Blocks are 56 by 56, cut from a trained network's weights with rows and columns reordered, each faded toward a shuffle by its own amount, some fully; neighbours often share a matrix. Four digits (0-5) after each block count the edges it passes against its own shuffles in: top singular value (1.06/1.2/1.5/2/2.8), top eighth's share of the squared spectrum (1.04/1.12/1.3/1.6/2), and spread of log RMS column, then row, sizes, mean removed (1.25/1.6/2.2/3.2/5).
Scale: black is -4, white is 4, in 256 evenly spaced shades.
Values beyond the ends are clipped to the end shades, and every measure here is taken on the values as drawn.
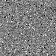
0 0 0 0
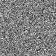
2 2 0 0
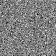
0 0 0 0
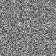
3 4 2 0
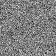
0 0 0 0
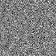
2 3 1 0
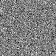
0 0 0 0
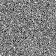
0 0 0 0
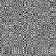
4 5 3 2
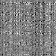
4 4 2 3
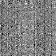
3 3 1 2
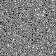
0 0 0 0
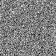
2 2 0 0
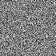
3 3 1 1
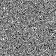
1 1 0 0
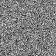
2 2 0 0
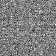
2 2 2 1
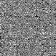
2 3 2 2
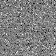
1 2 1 0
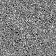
2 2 0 0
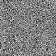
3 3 1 1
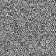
3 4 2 1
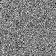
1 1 0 0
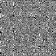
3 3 2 1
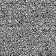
2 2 1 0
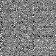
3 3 2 1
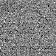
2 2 2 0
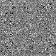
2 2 2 0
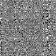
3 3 3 1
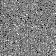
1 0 0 0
